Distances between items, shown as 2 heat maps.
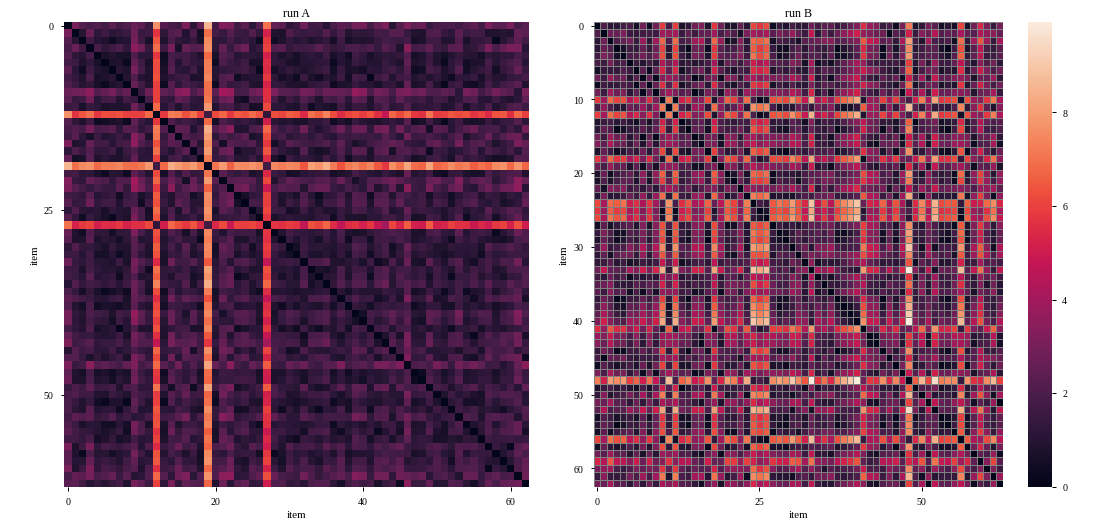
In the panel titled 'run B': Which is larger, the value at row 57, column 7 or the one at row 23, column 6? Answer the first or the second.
the first
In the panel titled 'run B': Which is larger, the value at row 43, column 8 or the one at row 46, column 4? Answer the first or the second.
the first
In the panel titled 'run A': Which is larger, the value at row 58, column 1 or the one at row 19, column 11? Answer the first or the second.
the second
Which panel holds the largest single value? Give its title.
run B
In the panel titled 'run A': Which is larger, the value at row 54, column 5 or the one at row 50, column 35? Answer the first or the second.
the second
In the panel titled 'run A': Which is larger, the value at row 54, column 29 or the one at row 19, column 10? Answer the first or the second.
the second
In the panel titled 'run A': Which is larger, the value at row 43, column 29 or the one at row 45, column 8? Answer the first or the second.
the first
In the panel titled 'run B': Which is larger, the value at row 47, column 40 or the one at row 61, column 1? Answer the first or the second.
the first
